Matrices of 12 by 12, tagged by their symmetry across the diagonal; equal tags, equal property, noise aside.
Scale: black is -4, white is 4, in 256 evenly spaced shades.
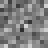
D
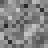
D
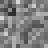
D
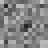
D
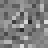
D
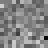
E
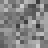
E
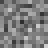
D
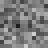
E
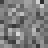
E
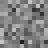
E
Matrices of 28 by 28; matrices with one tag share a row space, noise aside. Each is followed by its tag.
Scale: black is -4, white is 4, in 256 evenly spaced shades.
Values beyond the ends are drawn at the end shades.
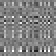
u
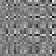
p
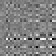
p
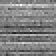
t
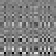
u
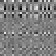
u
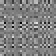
u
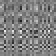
u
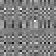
u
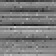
t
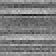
t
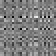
u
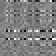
p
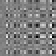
p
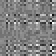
p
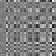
p
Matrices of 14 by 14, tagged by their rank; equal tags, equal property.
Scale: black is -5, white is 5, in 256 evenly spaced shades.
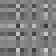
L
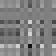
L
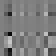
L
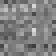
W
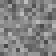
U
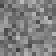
U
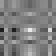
L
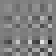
L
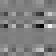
L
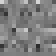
W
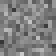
U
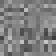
W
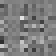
W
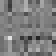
W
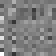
W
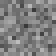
U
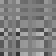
L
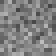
U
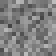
U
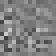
W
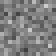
U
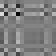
L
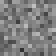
U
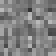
W
